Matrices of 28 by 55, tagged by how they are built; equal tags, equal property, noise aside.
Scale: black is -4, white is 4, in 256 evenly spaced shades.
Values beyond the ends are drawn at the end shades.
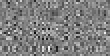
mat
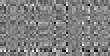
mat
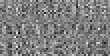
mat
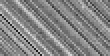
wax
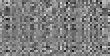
mat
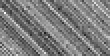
wax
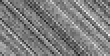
wax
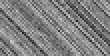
wax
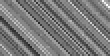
wax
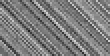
wax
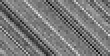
wax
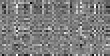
mat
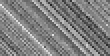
wax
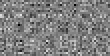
mat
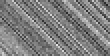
wax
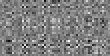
mat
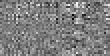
mat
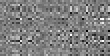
mat
